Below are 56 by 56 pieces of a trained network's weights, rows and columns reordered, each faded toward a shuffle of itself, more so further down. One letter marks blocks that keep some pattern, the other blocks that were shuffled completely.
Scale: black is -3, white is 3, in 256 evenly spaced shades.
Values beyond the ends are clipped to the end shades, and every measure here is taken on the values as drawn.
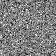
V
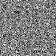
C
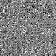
C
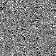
C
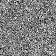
V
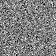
V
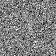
V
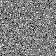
V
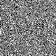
C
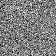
V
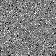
V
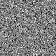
V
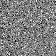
V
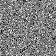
V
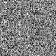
C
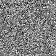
V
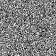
V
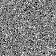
V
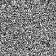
C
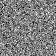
V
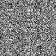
C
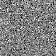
C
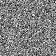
V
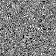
C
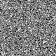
V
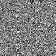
C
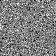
V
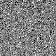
C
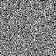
C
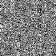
C
